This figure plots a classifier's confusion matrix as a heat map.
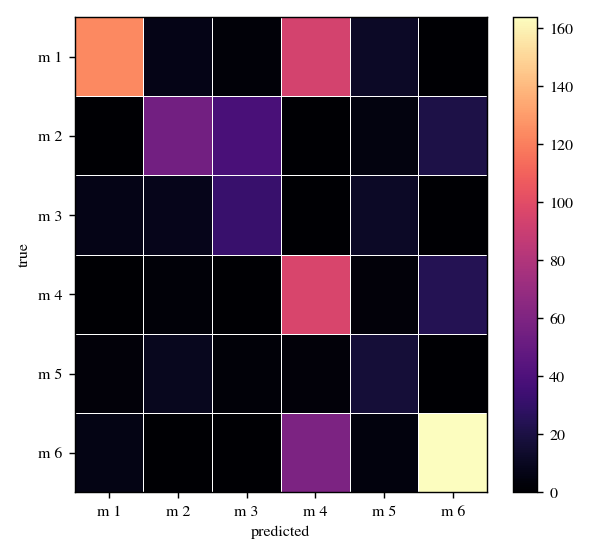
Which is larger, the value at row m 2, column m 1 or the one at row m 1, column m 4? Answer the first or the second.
the second
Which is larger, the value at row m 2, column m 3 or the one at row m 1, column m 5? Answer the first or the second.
the first
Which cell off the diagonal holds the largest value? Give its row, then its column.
m 1, m 4
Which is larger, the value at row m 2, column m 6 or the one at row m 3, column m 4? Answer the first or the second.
the first
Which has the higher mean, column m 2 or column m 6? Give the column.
m 6
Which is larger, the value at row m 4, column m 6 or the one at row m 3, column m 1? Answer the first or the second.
the first
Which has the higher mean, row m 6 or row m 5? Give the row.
m 6
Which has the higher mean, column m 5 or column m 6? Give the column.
m 6
